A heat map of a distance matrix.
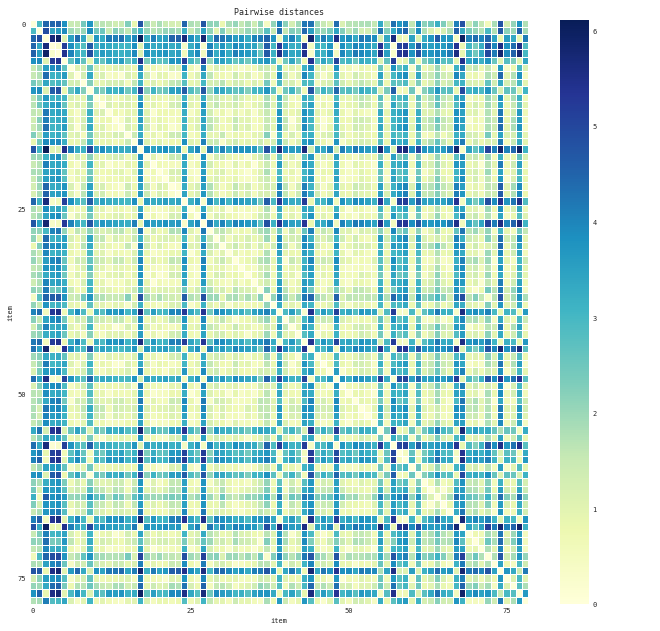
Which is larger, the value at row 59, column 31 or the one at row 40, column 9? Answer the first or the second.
the first
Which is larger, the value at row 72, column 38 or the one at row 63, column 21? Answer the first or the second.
the first
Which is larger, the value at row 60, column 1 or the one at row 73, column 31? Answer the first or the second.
the first
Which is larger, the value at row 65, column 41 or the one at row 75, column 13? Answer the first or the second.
the first
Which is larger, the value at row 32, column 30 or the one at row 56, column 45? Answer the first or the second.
the first
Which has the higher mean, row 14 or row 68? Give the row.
68
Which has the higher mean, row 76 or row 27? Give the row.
27
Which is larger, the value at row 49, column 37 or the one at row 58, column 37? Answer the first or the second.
the second
